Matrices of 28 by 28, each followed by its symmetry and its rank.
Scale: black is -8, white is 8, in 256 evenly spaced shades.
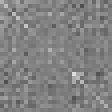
symmetric, rank five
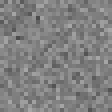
symmetric, full rank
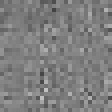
neither, rank five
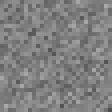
symmetric, full rank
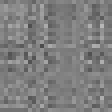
neither, rank three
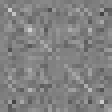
symmetric, rank five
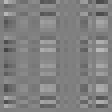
neither, rank one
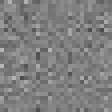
neither, rank five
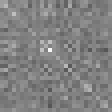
symmetric, rank five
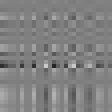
neither, rank one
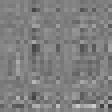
neither, rank three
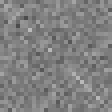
symmetric, full rank
